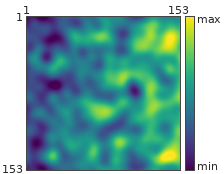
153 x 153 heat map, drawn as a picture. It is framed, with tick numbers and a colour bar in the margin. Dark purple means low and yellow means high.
There are no lone odd cells. The field is smooth, with broad soft blobs. Values rise toward the right. The ninth with the highest average is the top right.
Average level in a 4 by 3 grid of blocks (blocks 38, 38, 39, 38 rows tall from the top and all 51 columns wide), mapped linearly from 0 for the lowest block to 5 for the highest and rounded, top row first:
025
134
134
134
